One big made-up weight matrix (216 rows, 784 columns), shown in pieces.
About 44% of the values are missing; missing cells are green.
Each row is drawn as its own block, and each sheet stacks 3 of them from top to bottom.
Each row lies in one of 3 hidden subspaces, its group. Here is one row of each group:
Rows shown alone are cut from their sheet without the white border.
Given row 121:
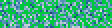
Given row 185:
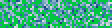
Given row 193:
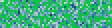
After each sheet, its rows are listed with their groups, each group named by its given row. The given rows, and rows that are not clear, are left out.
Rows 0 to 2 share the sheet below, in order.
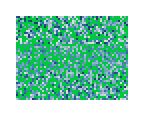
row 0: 193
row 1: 193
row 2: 121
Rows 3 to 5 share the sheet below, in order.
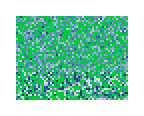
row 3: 121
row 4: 185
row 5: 185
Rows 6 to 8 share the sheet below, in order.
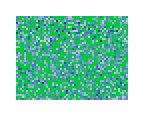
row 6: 193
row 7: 193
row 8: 121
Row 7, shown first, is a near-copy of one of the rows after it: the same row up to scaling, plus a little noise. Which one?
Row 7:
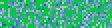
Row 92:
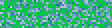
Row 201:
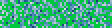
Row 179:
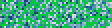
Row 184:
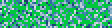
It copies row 92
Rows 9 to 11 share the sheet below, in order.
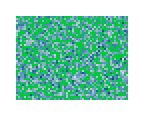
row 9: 193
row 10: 121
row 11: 185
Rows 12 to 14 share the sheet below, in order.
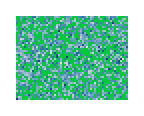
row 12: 185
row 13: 121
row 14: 193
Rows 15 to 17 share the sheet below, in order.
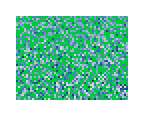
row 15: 121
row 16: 185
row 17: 121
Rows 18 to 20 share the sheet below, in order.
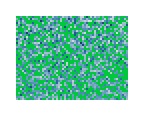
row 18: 193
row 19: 121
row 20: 185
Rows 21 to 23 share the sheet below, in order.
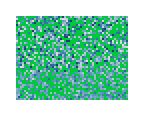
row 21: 193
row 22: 185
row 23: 185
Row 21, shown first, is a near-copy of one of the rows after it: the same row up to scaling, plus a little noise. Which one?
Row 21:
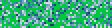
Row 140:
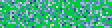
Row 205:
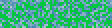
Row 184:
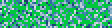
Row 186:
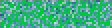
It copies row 205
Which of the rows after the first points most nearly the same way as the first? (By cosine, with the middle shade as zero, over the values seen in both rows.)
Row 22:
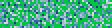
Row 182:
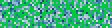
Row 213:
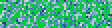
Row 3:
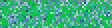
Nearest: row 3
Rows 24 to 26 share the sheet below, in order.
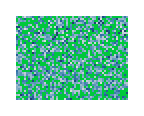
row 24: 121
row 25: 185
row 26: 185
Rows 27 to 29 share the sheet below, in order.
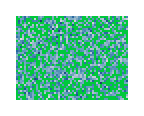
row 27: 185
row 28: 193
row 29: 193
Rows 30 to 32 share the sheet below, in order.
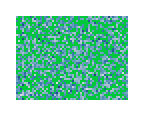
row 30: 193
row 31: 185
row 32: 185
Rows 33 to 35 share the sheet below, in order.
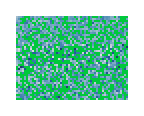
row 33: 185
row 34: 185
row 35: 193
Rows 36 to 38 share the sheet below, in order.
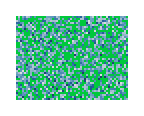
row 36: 193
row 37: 185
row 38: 121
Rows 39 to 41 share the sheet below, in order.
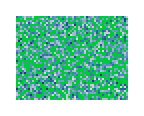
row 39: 185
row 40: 121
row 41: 121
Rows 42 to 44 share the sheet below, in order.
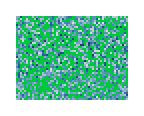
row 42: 121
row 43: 193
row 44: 193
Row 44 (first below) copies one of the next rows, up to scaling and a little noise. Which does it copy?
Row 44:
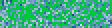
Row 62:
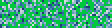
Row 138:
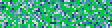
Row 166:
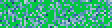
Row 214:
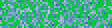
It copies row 138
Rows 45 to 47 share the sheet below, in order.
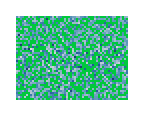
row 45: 193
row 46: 121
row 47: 185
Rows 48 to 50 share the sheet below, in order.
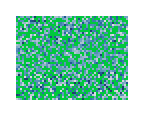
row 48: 185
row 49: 185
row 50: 185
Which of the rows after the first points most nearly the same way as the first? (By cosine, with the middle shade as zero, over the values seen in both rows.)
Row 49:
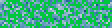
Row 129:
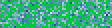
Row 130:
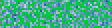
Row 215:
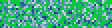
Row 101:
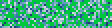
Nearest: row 129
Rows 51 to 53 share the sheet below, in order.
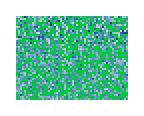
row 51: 121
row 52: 193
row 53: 185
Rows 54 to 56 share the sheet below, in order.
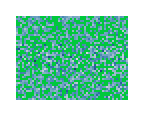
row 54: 121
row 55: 121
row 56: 121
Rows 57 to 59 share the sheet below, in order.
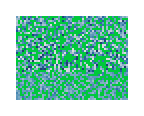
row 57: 193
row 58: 121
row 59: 121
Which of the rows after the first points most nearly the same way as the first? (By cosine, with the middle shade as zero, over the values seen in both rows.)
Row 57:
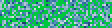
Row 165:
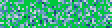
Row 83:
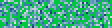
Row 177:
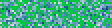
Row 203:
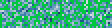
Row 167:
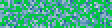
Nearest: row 177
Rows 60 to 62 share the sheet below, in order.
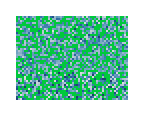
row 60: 121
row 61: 185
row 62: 193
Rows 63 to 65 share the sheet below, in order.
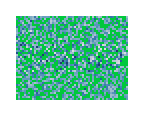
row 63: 185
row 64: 121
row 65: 193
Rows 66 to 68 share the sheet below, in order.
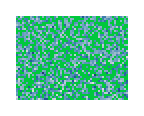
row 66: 121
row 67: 185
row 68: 193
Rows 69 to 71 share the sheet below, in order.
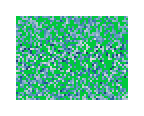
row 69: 193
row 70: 121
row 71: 193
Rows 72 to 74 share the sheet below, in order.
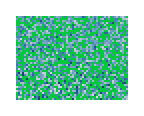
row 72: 185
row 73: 185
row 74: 193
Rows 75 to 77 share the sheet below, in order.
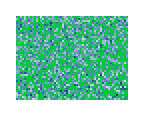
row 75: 193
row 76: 121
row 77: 121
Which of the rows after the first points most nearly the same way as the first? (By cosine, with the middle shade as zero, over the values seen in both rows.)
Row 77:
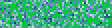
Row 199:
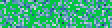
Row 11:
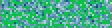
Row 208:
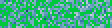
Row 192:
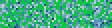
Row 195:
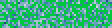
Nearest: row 208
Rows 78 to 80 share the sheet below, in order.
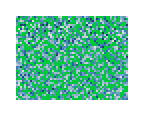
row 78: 193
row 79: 185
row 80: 193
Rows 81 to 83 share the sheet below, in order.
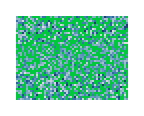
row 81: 193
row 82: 121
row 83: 121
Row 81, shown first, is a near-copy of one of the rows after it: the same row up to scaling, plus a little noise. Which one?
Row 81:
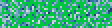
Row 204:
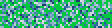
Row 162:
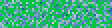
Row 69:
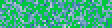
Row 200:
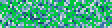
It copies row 162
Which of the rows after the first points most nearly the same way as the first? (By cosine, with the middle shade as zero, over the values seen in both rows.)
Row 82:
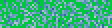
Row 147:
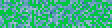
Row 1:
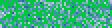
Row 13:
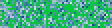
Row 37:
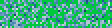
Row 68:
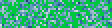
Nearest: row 13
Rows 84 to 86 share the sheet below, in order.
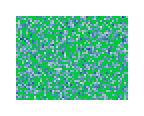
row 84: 185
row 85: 193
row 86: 193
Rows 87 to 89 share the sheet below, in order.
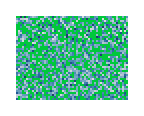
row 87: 121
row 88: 185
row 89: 185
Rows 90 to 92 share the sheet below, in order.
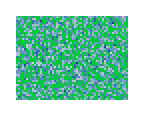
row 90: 185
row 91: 193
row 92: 193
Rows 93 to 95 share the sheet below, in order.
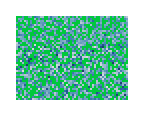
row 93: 193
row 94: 185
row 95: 121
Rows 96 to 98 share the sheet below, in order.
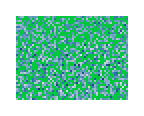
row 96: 121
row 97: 193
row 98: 121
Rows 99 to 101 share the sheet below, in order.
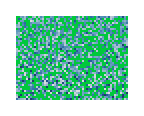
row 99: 185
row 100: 185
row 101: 185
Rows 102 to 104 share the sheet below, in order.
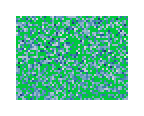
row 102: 121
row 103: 193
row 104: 185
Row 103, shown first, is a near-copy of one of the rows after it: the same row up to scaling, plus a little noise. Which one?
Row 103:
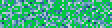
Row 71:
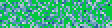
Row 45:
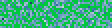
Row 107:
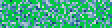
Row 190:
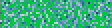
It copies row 45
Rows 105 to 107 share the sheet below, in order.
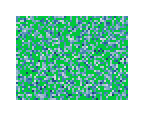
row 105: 193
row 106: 121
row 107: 193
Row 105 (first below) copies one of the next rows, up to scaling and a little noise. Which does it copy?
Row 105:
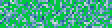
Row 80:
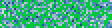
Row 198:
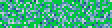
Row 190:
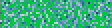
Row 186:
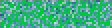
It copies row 186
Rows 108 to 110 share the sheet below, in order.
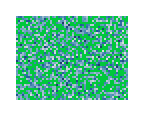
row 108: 121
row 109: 121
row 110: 121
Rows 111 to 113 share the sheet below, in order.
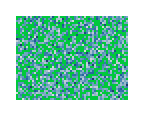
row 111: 193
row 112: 121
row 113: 185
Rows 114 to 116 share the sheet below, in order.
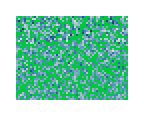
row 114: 185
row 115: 185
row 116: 185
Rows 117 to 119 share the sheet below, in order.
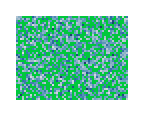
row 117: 185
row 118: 193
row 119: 185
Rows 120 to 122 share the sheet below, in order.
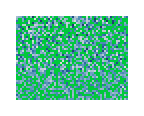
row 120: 185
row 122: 121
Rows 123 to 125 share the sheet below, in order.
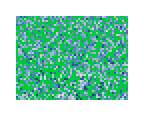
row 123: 121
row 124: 185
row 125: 193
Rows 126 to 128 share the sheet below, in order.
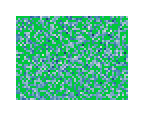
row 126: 193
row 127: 121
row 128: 185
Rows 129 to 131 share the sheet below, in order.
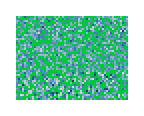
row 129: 121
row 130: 185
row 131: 185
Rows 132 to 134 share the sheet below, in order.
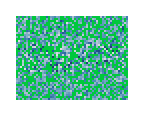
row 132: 193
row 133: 185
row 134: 121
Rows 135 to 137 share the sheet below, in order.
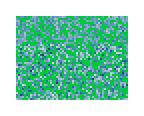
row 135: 121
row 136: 121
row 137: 185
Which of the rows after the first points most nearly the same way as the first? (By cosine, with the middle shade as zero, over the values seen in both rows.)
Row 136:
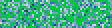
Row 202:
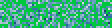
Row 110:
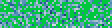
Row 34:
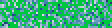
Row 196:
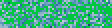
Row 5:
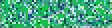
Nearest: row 202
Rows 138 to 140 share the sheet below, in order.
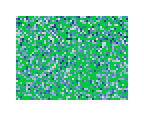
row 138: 193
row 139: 121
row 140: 193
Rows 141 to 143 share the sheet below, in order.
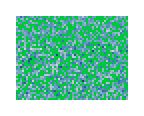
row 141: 121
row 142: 185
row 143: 193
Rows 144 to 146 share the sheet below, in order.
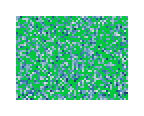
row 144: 121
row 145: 121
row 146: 185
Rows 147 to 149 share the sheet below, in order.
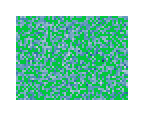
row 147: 121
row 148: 193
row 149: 185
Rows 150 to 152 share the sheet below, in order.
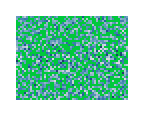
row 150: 121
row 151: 121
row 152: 193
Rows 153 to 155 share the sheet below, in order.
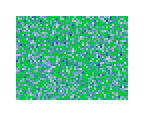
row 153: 185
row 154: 121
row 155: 121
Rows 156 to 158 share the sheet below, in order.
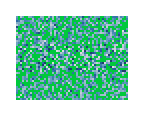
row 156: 121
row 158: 185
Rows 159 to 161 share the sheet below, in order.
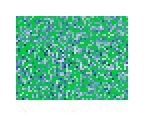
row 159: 185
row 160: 185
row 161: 185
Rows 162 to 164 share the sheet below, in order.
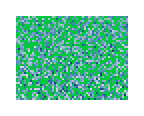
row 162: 193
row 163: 185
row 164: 121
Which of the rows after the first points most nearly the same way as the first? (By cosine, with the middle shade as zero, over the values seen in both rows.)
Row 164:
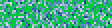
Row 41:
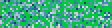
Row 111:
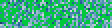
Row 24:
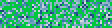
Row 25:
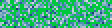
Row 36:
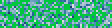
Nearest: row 41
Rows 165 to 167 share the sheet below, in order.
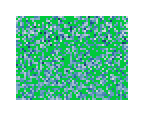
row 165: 193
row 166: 193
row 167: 185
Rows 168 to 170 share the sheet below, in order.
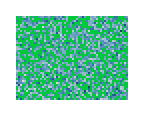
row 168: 121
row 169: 121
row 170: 193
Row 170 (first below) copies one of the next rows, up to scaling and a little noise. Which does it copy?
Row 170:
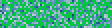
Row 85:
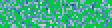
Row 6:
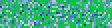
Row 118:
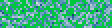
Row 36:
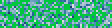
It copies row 118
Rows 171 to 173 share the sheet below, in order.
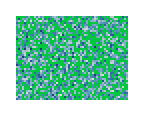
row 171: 185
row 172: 185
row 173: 185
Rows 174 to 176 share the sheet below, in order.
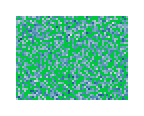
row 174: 185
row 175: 121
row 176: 193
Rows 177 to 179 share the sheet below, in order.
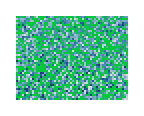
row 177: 193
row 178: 121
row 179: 193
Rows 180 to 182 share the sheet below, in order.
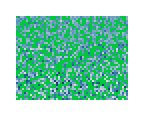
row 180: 193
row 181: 185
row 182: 121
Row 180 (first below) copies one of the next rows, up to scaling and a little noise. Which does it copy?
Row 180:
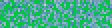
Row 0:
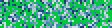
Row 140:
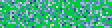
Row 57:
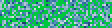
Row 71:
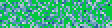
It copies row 0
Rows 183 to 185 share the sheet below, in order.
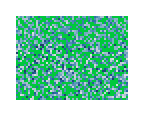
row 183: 193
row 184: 193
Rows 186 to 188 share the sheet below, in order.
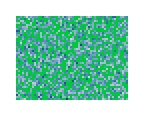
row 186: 193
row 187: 193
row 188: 193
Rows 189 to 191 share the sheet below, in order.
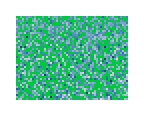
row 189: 185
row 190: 193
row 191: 193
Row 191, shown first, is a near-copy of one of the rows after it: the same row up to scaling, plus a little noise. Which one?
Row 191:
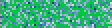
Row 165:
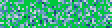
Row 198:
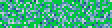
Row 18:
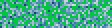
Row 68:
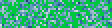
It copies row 18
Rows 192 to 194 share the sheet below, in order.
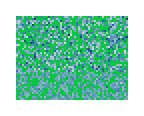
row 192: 185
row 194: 121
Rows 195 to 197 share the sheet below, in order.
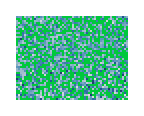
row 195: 185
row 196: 193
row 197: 193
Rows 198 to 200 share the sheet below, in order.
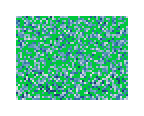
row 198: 193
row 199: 121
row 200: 193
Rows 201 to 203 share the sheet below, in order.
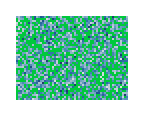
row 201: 193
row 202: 121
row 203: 121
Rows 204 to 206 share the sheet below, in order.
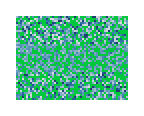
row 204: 193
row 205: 193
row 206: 121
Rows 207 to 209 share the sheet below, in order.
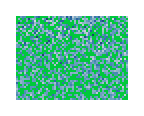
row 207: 193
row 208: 121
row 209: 121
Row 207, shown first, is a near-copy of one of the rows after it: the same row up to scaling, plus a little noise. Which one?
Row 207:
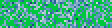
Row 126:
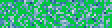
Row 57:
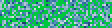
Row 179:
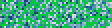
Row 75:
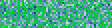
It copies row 126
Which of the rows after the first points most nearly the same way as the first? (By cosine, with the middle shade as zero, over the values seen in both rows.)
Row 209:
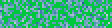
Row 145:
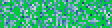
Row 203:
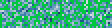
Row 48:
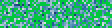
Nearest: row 145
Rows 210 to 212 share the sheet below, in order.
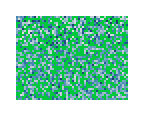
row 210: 185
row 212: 185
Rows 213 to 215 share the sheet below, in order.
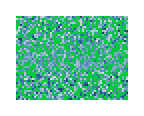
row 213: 193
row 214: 193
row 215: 185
